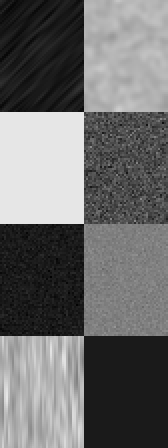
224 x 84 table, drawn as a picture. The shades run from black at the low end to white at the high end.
It is made of 4 by 2 panels. Panel 1,1: very low, slanting up to the right, faint in contrast. Panel 1,2: high, blotchy, faint in contrast. Panel 2,1: very high, flat. Panel 2,2: low, fine-grained. Panel 3,1: very low, fine-grained, faint in contrast. Panel 3,2: middling, fine-grained, faint in contrast. Panel 4,1: high, streaked downward. Panel 4,2: very low, flat.
